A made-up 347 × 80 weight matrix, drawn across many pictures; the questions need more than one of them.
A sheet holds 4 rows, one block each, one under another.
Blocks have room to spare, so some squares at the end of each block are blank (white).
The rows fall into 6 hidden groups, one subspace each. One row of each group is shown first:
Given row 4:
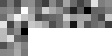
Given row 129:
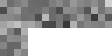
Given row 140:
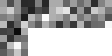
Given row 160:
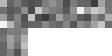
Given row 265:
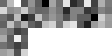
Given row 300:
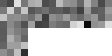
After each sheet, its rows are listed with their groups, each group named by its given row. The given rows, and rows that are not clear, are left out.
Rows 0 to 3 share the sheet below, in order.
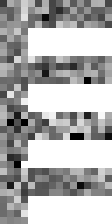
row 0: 140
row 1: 300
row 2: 300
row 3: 160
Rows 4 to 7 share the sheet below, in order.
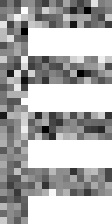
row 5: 160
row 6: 140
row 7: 129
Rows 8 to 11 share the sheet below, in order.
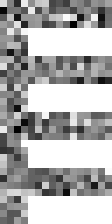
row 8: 265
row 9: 300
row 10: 4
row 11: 129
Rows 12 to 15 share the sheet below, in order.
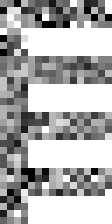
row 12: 129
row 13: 4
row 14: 140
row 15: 140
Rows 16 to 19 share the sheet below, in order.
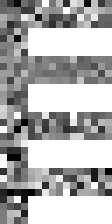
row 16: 265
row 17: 4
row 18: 4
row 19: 129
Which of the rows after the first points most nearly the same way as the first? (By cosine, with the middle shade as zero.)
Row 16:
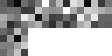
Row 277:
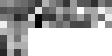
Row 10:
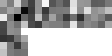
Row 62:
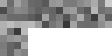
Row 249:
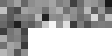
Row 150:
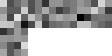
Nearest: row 277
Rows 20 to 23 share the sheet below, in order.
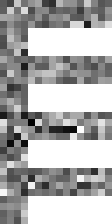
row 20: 300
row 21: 140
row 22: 265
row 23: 160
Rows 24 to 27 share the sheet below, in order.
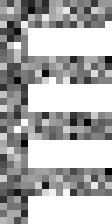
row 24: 140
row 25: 129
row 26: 4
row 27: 129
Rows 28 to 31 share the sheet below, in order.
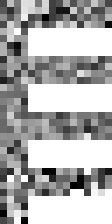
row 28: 140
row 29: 160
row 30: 300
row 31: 300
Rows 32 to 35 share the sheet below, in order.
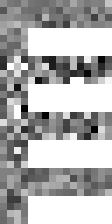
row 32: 129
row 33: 300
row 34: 265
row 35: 140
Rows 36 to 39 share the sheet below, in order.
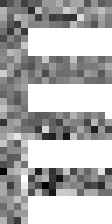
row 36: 265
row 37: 4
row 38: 129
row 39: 140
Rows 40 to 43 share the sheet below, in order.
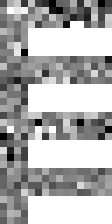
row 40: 300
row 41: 129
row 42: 160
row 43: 160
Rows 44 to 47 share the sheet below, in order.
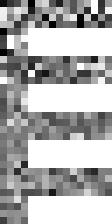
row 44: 4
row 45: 160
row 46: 300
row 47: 129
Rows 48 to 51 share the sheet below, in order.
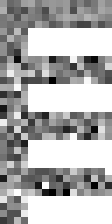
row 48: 300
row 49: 129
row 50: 265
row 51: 129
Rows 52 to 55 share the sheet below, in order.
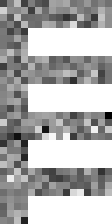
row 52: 265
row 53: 265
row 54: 129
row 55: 300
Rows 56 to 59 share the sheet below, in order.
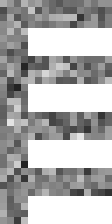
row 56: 265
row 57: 140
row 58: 300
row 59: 300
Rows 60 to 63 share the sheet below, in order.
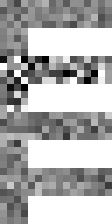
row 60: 265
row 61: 265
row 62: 129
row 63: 160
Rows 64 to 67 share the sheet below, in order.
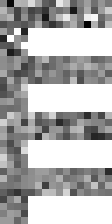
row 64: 300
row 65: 4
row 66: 300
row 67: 129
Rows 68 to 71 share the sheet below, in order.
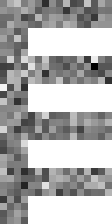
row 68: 265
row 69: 140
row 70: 4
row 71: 140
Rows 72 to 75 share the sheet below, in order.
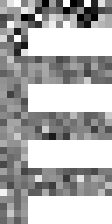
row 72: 265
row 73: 300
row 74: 129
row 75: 160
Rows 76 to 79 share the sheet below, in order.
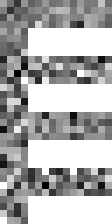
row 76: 300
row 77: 160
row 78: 4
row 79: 4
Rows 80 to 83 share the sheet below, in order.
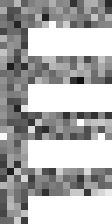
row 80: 129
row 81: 300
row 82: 160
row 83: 300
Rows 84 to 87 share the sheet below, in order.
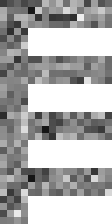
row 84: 265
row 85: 300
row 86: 140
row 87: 140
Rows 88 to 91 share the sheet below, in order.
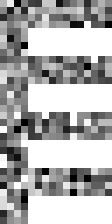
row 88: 300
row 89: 4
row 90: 4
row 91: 4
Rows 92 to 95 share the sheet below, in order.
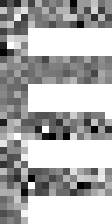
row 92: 4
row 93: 265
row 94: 129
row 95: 160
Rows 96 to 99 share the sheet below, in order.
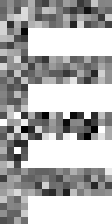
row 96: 4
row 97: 265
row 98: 265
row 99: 129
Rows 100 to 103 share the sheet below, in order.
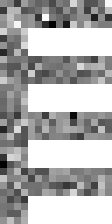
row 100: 129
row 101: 160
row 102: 4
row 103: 265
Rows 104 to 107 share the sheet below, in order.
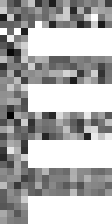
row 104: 300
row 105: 265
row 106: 300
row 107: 4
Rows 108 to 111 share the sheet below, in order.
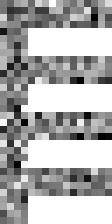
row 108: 300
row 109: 300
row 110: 300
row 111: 4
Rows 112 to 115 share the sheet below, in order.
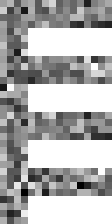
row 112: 300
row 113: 140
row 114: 300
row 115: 160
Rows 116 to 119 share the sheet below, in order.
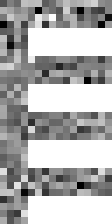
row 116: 160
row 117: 300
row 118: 160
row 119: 160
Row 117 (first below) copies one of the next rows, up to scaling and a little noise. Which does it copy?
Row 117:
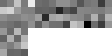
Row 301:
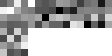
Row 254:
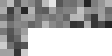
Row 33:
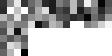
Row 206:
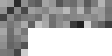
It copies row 301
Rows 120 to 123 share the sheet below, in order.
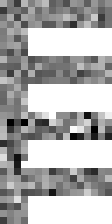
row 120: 265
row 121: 160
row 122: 300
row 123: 129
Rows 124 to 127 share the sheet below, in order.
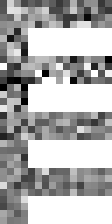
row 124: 300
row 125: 129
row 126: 160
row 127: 4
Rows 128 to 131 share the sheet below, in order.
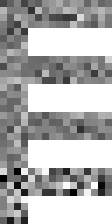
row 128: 265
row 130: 160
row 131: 265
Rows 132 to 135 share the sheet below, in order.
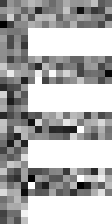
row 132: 160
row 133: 160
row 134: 265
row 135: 160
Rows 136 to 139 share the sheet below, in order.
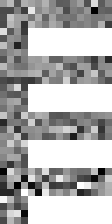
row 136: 140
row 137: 129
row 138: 265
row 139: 160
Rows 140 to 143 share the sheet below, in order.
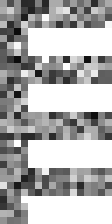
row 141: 265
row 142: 129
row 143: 4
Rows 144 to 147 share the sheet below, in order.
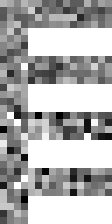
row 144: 265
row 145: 140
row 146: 300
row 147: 4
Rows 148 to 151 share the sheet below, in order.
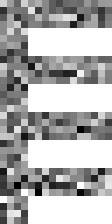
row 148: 265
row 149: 265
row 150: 160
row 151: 160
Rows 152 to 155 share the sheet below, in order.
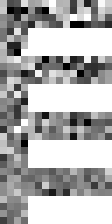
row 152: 300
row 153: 265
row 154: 4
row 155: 129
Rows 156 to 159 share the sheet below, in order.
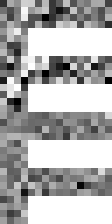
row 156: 140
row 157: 140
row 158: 129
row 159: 160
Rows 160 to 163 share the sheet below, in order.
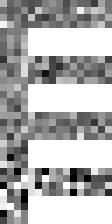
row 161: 140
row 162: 4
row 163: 4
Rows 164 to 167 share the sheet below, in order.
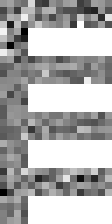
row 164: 4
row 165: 300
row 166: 160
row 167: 160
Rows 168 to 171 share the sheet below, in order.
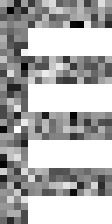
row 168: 300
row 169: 140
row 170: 4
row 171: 265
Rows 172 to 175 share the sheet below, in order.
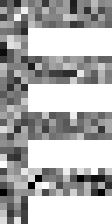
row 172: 4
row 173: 265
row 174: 4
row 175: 160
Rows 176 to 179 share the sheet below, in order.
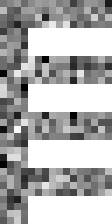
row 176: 129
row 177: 4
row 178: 4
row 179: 140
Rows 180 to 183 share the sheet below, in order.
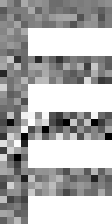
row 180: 265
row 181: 300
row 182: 140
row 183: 140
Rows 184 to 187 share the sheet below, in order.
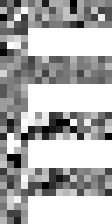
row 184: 4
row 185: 4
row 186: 140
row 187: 140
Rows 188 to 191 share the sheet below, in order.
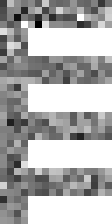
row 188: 160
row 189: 129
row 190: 300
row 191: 300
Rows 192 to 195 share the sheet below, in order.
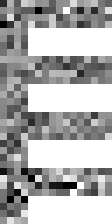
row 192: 160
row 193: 265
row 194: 140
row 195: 265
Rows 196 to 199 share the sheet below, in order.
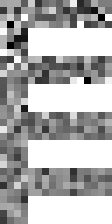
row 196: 4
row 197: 300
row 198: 4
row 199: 4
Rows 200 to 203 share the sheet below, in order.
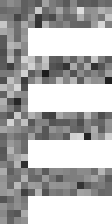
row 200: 160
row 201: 140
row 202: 300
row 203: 160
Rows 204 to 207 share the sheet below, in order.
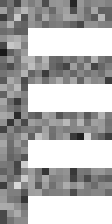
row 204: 4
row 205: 140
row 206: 300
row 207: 4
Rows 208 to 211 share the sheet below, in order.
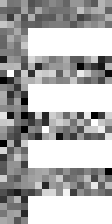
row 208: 160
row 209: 160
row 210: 140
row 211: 129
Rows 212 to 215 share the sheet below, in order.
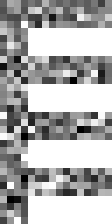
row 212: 160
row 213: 265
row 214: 160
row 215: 140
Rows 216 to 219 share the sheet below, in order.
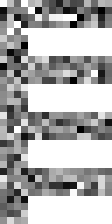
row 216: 265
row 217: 265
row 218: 160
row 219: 265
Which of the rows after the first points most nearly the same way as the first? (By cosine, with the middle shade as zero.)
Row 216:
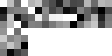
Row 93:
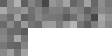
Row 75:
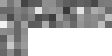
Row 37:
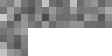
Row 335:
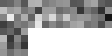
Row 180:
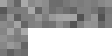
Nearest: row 180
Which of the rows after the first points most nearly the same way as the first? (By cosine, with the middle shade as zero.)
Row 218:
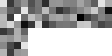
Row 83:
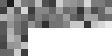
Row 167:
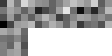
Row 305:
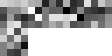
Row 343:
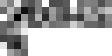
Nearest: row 305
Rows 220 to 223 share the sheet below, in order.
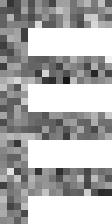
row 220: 300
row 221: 129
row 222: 129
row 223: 300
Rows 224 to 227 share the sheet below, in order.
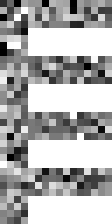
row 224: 4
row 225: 4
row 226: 4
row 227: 265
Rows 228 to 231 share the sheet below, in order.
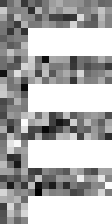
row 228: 265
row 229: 4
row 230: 140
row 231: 160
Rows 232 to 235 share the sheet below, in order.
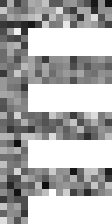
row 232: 129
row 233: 4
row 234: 129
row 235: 129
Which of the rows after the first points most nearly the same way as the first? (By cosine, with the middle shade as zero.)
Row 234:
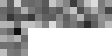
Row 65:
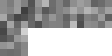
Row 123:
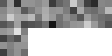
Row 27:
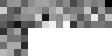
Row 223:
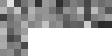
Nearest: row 65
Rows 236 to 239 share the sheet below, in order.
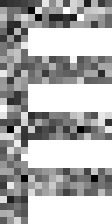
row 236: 265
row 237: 4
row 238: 160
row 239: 140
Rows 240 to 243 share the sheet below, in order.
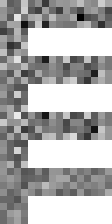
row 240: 160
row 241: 265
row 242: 265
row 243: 140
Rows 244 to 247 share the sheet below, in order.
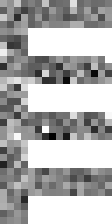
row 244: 4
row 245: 129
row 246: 129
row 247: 4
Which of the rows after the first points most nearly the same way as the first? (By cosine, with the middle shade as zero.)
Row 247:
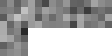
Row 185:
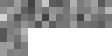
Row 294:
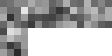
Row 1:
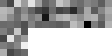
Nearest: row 1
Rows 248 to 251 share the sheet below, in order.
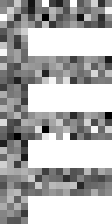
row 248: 4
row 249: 129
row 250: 129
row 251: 265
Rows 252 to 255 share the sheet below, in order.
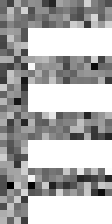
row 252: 300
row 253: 140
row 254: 300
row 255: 160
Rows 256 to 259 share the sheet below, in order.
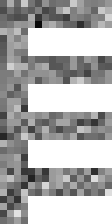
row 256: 160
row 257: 300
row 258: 160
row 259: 140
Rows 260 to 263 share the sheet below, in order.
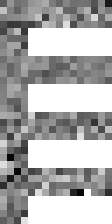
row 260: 129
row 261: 140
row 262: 4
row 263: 300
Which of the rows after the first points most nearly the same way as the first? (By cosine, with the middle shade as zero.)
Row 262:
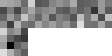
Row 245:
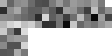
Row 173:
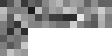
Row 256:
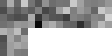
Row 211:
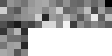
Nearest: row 211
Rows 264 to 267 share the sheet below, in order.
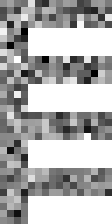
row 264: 4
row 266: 300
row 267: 140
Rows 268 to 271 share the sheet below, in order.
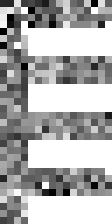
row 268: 140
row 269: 140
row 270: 129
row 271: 129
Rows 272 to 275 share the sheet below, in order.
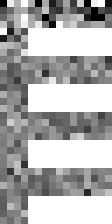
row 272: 140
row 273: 129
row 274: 300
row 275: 300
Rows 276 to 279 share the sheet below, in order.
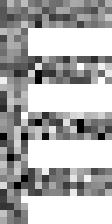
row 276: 160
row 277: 160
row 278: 160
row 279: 4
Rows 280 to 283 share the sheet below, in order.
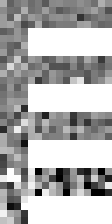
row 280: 160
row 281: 300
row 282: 4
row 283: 300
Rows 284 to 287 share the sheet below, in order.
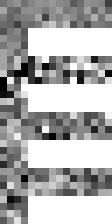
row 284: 129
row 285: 4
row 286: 129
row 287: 140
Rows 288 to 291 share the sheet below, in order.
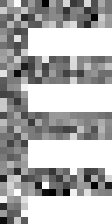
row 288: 265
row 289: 4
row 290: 265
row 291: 129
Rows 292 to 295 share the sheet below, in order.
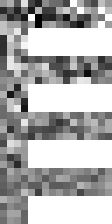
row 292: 160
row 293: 300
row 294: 140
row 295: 160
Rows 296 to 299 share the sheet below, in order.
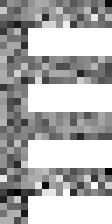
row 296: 129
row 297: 160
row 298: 300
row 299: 129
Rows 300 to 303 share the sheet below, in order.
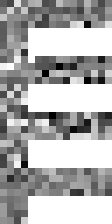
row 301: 300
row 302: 300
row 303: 300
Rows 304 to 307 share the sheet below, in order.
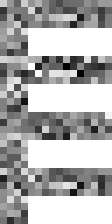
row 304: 265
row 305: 265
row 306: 129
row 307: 265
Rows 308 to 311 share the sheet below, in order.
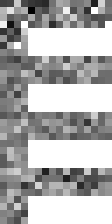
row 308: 140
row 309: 265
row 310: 4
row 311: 265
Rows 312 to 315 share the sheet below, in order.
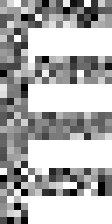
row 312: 265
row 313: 4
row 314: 300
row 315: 265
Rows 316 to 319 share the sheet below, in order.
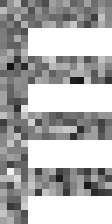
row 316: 265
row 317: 300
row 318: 265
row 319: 300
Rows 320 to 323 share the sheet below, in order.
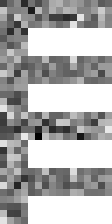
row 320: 265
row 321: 4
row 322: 160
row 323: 4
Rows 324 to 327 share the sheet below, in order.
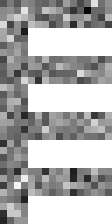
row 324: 4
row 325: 160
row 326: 140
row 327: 4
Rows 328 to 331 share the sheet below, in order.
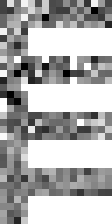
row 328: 140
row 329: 4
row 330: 160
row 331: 300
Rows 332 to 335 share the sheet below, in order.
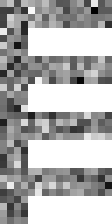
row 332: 140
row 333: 300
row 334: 300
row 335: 160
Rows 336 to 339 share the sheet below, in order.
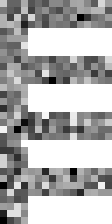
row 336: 160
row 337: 129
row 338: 4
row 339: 4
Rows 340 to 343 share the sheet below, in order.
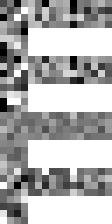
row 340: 4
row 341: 4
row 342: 4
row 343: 4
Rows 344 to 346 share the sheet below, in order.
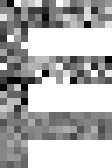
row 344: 300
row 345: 129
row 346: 265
